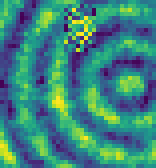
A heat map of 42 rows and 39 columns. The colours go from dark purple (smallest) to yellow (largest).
No single row or column stands out from its neighbours. In the top middle lies a patch that is rougher than the rest. Rings spread out from the middle right. The field is mottled with small blotches. There is no overall slope. The top middle is the roughest part.
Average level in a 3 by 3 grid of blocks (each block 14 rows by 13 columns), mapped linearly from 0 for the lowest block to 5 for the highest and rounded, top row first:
2 3 3 | 1 5 0 | 3 3 5
